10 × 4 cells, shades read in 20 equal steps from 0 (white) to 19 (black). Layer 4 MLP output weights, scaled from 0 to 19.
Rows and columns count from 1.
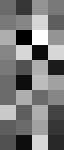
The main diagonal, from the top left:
11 9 0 3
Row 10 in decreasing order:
18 16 13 3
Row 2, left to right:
10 9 3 12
